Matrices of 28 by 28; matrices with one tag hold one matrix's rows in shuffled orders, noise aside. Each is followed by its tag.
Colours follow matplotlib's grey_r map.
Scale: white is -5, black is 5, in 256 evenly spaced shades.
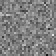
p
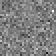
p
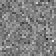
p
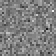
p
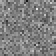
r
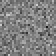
p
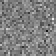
p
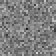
r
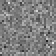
p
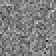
p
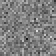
r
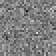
r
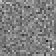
p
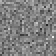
p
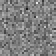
r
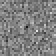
r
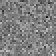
p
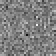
r
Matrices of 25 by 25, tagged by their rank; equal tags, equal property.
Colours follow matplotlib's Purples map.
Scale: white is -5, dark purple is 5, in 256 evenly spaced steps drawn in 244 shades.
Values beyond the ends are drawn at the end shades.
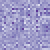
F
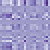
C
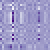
C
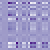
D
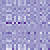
C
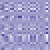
C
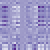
C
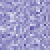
F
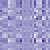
C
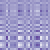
D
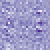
F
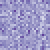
F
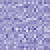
F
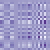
D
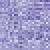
F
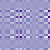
D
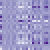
C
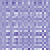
C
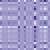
D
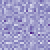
F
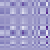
D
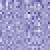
F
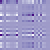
D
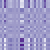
D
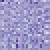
F
